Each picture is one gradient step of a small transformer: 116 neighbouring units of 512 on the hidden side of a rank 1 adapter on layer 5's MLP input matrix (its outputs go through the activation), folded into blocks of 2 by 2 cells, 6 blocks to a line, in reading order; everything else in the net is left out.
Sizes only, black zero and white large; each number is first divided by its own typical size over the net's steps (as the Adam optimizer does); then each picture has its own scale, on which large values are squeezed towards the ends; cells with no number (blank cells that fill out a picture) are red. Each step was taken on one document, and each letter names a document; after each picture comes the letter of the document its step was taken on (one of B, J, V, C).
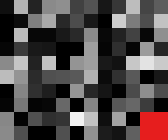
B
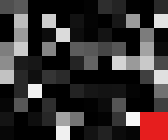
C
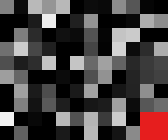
B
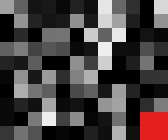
C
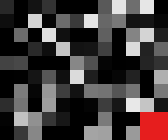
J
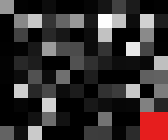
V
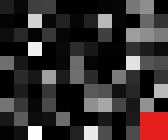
J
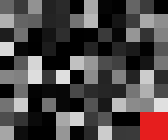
B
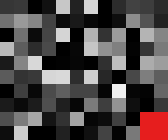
B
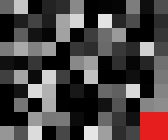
C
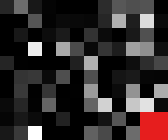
J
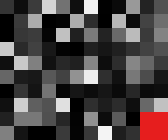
B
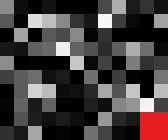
V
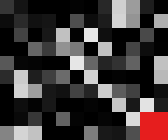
V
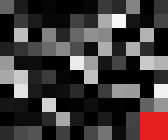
V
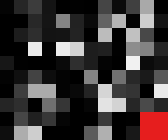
J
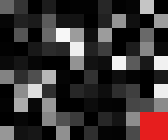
V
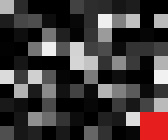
V
